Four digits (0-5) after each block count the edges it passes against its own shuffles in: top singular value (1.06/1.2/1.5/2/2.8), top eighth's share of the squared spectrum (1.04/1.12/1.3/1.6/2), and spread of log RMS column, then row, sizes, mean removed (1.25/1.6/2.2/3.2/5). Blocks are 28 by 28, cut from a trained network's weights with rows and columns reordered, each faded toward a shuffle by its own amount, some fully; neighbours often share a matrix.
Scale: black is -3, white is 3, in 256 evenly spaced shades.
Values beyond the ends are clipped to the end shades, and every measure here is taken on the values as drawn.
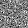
0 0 0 0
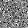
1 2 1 0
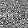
3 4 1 2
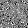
0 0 0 1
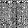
2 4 1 2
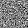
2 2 0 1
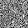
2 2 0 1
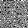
1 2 1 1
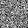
0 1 0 0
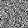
2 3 1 1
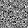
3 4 1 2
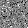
0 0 0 0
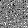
0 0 0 0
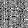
2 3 0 2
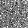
1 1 0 1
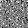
1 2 0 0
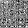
2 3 0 2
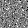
0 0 0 0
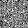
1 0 0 0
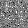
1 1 0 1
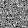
0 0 0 0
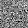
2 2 1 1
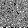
2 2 0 1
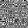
3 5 1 3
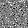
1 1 0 0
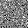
1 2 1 0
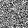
0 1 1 0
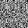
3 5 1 0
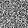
2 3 0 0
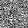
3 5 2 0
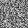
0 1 0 0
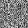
3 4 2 0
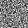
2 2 0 0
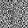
3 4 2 0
